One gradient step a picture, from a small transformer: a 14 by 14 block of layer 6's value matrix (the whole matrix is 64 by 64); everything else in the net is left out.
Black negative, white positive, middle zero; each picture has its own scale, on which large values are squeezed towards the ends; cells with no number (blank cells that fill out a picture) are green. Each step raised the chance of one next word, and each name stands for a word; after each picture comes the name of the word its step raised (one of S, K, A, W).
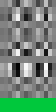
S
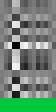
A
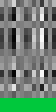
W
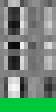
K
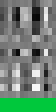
K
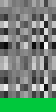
A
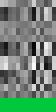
A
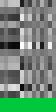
A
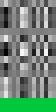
K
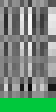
K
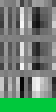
K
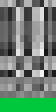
W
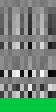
W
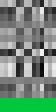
S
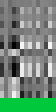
S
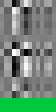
S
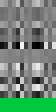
A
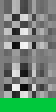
A
